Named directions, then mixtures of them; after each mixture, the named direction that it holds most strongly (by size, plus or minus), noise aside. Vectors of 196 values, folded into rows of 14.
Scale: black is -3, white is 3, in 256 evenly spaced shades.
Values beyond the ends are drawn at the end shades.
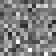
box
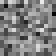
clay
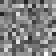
box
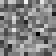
clay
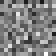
box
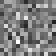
box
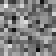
clay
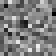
clay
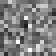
box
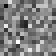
box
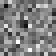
box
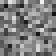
clay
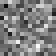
clay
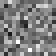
box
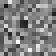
box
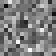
box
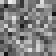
clay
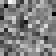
clay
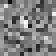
clay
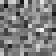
clay
